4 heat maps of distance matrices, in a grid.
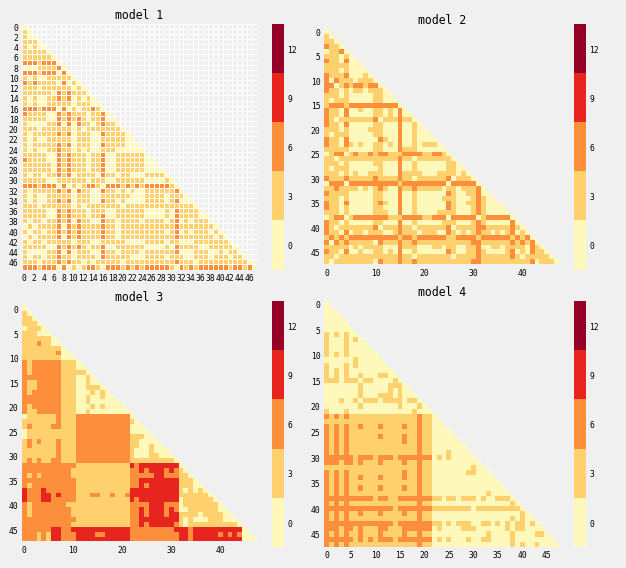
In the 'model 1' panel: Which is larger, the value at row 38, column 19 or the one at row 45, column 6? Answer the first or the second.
the second
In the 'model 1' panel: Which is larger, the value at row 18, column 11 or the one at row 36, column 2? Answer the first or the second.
the first
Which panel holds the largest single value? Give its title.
model 3
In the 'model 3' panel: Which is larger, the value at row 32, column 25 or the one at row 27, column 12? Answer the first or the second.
the first
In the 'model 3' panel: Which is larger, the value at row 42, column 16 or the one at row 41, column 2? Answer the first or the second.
the second
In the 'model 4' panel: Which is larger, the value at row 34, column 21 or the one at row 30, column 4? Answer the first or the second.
the second
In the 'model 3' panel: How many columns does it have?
48
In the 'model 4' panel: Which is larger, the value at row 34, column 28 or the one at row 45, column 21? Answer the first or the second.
the second
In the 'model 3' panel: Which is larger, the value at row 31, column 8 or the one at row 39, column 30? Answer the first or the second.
the second
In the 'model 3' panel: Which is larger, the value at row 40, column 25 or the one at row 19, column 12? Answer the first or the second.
the first
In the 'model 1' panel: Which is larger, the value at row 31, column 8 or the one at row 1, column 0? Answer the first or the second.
the first
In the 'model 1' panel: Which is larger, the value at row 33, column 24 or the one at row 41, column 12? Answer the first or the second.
the second
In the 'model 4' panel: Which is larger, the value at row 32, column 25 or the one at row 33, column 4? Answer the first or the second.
the second
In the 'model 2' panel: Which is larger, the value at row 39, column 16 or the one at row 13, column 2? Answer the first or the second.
the second
